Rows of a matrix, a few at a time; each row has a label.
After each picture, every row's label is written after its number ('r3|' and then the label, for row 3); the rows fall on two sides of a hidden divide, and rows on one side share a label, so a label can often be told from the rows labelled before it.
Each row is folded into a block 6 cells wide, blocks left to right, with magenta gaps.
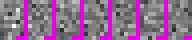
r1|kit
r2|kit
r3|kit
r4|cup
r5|kit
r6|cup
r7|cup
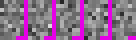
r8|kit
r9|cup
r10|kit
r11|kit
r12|kit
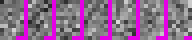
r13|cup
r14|cup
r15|cup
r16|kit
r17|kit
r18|kit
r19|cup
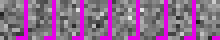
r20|cup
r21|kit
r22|cup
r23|cup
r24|kit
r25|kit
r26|cup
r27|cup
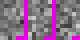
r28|cup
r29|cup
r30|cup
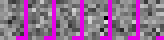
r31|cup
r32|kit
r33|kit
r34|kit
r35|kit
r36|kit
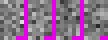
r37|kit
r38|cup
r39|cup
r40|cup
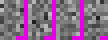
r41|cup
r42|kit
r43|kit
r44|cup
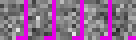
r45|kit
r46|kit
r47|cup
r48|kit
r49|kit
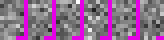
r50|kit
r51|cup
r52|kit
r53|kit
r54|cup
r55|cup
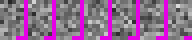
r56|cup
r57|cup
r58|kit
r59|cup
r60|cup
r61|cup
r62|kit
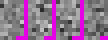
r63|kit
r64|cup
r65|kit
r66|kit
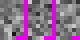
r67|kit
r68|kit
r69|cup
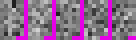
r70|kit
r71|kit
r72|cup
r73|kit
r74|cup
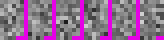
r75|cup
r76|kit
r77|kit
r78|kit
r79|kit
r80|kit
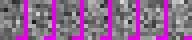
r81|cup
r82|cup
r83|kit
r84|cup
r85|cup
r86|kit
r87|kit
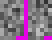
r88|cup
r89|kit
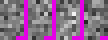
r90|kit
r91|cup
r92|cup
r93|kit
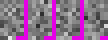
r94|kit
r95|cup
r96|kit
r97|cup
